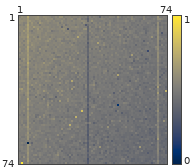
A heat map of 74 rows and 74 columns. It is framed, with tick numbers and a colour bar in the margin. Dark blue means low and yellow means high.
No regular stripes run through it. Values rise toward the top left. The halves do not mirror each other. Columns 5, 35 and 70 stand out from the rest. The distribution is heavy-tailed on both sides.
